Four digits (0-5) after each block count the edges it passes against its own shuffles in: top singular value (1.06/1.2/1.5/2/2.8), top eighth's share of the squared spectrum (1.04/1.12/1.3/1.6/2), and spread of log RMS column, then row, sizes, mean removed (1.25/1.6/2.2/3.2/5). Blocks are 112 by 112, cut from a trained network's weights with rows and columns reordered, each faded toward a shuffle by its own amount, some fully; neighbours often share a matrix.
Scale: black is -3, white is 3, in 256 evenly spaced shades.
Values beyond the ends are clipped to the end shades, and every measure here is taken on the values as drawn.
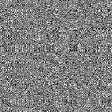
4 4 2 3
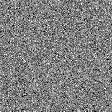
3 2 0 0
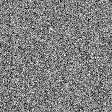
1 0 0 0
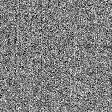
2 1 0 0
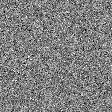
0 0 0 0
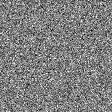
2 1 0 0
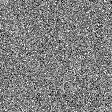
0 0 0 0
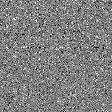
3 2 1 1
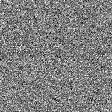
3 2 0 0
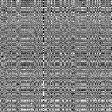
5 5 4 4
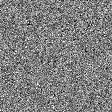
0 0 0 0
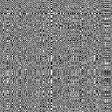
5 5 4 2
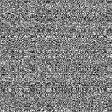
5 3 1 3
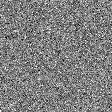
0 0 0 0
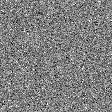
0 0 0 0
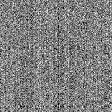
4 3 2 1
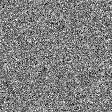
2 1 0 0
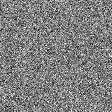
2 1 0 0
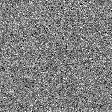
2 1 0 0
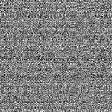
4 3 2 2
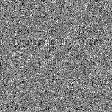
3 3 1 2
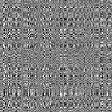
5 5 4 4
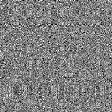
4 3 1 2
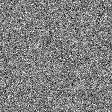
1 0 0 0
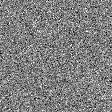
2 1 0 0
